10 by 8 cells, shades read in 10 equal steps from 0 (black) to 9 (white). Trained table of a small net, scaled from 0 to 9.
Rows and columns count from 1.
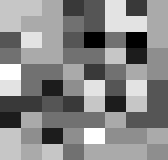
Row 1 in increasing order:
2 2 3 6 6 7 7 8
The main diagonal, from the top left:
7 6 6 4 2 3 7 3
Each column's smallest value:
1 2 1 2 0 1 0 3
